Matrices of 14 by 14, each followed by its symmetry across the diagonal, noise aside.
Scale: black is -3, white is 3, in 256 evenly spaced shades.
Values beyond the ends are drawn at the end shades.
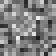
symmetric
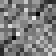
symmetric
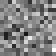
neither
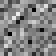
symmetric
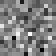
neither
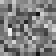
neither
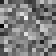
neither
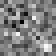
symmetric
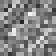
symmetric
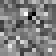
neither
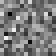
neither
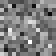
neither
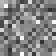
symmetric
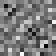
symmetric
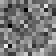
symmetric
